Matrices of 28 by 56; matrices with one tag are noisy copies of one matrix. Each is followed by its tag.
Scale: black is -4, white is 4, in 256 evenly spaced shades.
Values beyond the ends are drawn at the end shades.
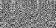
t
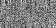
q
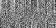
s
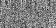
q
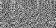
t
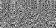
t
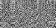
t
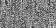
q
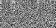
t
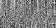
s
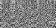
t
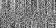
s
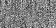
q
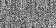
q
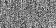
q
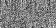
q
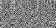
t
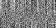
s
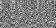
t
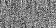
q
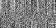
s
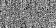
q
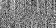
s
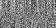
s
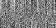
s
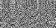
t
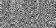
t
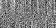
s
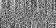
s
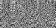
t
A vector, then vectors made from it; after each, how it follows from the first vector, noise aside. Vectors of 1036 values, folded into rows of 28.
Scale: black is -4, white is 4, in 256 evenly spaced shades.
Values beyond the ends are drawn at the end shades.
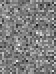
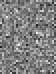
copied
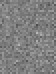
shrunk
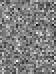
copied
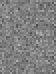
shrunk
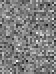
copied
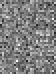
copied
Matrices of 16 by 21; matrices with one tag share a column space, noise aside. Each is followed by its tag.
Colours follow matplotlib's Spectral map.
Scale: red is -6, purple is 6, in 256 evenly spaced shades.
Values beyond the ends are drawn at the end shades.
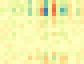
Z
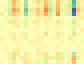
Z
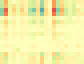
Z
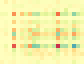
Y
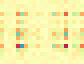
Y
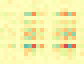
Y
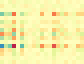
Y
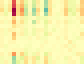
Z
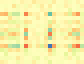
Y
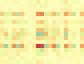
Y
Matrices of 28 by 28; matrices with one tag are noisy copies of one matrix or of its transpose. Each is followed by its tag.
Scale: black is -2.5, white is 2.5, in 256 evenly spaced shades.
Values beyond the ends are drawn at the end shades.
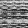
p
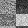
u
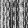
p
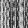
p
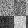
u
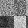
u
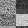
u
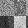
u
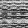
p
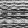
p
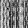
p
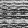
p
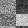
u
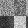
u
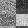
u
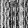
p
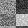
u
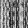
p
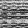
p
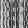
p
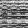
p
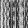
p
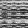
p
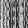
p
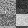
u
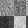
u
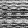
p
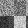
u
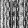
p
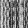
p
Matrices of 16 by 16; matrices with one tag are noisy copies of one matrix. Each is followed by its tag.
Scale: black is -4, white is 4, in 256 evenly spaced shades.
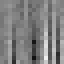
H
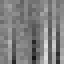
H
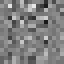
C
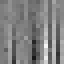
H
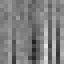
H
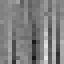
H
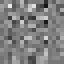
C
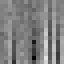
H
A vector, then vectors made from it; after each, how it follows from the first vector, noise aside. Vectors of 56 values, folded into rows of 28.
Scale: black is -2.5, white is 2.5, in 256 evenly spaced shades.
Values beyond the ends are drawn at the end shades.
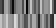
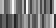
negated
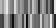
wrapped around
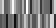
negated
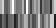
negated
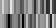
wrapped around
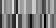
wrapped around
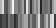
negated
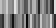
wrapped around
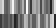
negated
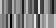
wrapped around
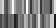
negated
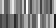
negated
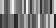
negated
